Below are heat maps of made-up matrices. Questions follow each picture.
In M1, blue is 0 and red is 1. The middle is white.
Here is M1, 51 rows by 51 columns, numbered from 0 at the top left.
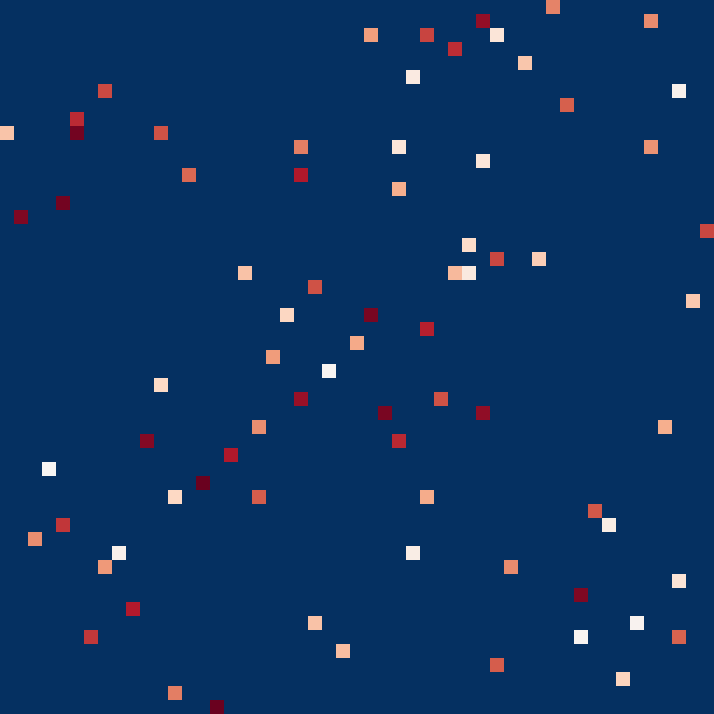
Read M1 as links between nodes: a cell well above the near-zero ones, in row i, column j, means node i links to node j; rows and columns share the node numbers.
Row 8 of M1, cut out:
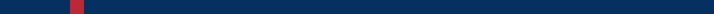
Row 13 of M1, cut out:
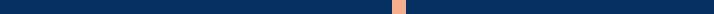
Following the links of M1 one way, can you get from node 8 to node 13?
no
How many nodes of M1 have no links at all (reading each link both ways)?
0
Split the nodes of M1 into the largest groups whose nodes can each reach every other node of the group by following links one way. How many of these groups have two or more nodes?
6
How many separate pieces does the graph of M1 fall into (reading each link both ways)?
1
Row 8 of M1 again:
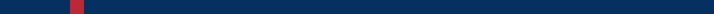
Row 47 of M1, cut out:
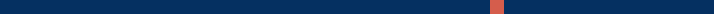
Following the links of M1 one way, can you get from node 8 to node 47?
no
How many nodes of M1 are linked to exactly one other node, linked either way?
1
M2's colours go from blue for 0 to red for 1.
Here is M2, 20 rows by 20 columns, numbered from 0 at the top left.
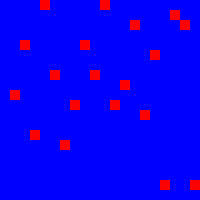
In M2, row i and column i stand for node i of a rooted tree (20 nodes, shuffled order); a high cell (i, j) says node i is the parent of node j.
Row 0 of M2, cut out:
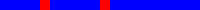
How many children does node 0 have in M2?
2
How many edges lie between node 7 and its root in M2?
2
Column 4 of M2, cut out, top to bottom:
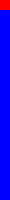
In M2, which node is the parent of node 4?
0
